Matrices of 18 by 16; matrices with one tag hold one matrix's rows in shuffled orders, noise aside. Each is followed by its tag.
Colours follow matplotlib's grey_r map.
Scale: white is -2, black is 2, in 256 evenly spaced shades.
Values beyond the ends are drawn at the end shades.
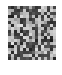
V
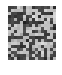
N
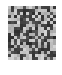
V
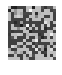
N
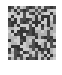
V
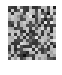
V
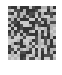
V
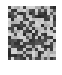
N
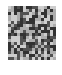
V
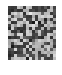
N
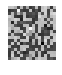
V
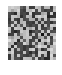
V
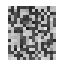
V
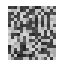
V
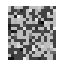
N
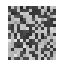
V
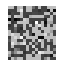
N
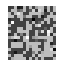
N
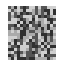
V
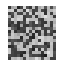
N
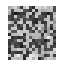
N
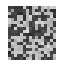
N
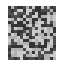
N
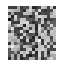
V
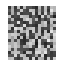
V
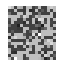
N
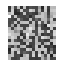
V
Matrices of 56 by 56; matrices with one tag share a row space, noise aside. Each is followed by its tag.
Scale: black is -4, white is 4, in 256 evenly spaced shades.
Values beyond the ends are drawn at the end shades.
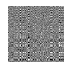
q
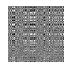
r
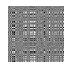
r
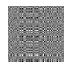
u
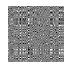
q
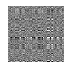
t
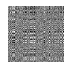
r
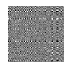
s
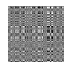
t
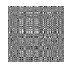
u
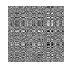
t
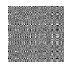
s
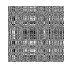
r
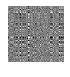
q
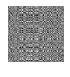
u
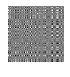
s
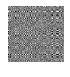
s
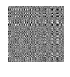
s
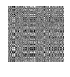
r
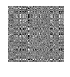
q
